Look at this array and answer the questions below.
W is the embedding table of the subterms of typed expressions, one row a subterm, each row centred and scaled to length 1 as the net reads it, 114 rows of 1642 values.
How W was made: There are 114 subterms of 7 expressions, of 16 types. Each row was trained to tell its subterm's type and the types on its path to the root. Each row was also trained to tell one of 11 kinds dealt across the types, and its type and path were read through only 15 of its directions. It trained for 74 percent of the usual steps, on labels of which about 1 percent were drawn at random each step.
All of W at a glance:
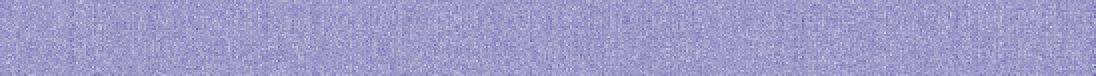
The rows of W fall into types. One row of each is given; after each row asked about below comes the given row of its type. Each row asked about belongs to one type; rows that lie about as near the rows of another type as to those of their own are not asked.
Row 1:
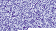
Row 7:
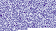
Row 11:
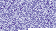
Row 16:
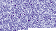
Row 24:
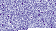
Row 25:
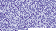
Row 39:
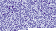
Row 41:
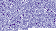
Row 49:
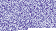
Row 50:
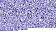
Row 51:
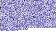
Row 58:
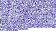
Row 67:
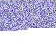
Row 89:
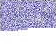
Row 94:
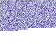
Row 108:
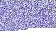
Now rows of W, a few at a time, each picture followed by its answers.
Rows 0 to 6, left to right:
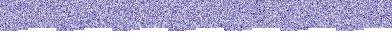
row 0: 51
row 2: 108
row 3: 24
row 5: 39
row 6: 11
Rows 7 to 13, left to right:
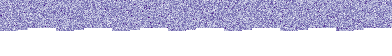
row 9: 89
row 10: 51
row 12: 1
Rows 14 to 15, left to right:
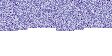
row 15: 25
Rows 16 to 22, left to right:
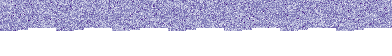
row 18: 39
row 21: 25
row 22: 11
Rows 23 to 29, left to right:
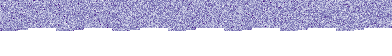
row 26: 24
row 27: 24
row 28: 16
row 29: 108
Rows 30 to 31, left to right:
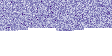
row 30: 41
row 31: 24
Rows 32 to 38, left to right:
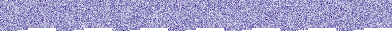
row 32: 24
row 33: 7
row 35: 51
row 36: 11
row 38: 49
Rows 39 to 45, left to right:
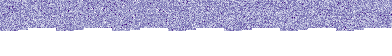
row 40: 41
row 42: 51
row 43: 51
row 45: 89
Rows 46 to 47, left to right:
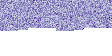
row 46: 39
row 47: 1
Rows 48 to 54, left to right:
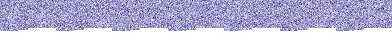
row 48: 58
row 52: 49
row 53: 67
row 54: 50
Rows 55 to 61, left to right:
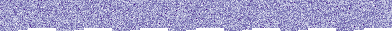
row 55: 25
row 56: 11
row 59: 49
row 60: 108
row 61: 16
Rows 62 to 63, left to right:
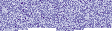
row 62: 39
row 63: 58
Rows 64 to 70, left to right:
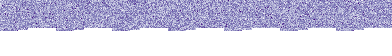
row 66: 67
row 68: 89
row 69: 58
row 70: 39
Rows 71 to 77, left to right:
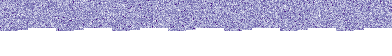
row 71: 41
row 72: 16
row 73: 41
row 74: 67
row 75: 39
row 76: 67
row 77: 41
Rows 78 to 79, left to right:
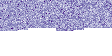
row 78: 94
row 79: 41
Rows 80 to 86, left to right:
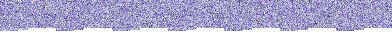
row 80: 89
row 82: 39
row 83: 89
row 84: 7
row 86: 58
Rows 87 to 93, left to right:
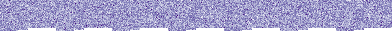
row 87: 7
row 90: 58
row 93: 58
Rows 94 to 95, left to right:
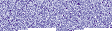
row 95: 67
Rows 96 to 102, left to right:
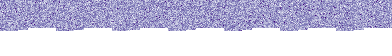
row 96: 1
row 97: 24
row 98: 51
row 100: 1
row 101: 49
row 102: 94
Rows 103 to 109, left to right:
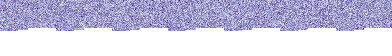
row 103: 7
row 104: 89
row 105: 49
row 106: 67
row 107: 51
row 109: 11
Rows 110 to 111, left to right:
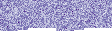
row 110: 24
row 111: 1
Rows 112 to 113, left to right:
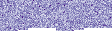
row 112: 58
